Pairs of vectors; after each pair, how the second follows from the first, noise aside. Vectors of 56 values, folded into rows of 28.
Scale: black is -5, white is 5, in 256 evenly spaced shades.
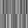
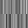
negated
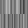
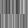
negated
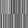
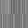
shrunk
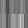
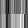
scaled up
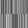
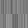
shrunk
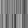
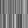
negated
